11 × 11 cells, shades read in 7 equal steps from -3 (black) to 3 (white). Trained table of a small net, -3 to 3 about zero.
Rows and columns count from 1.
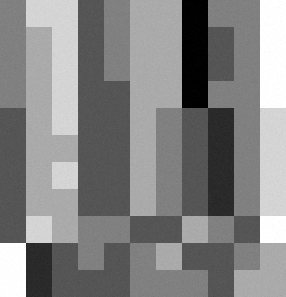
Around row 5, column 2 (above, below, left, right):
1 1 -1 2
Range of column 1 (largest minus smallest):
4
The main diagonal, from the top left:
0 1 2 -1 -1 1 0 -1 0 0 1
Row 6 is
-1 1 1 -1 -1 1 0 -1 -2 0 2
